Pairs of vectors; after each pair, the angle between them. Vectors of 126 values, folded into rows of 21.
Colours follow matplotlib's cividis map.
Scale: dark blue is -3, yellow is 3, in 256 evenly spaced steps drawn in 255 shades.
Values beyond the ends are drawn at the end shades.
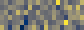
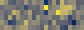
orthogonal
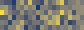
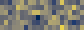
partly aligned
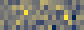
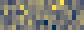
partly aligned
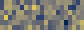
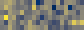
partly aligned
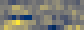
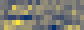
nearly parallel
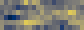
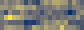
nearly opposite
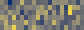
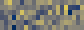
nearly opposite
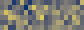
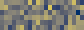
orthogonal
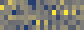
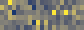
nearly parallel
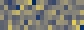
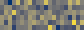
partly aligned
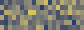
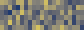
orthogonal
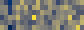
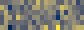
partly aligned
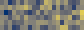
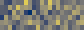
partly aligned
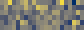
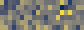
orthogonal
